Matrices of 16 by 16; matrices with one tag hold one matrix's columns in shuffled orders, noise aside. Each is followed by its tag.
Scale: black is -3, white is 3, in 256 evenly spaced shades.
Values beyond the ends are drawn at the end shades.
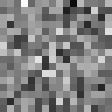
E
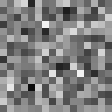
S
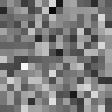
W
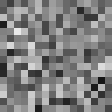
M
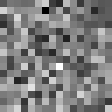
W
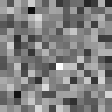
W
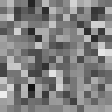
S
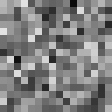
E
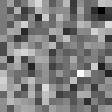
S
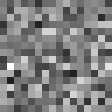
M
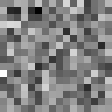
S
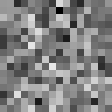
W
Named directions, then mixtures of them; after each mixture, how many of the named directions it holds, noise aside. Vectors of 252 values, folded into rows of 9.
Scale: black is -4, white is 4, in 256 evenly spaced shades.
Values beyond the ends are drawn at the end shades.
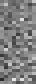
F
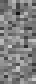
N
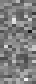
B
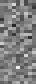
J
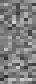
three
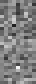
three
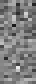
three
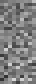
two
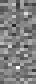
three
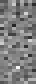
two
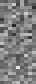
one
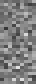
two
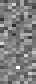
one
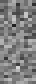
three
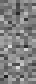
two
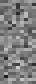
three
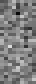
one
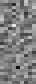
one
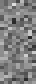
three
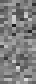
three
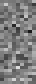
three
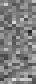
two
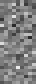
one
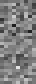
two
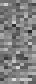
three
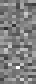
three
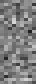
three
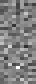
three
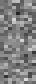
three
